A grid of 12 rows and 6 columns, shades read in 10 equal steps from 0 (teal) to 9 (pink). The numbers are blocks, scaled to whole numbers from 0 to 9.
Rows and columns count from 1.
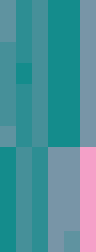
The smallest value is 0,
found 20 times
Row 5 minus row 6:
0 0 0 0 0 0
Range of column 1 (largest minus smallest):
3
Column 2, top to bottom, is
1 1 1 0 1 1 1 2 2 2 2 2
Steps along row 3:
down up down same up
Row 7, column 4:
0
